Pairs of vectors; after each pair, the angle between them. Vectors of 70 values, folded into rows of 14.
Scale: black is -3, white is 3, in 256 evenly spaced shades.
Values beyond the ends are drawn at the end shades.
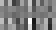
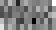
partly aligned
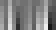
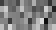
orthogonal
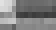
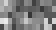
partly aligned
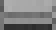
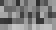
partly opposed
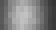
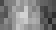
nearly parallel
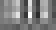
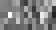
partly aligned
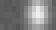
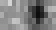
nearly opposite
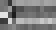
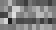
nearly opposite
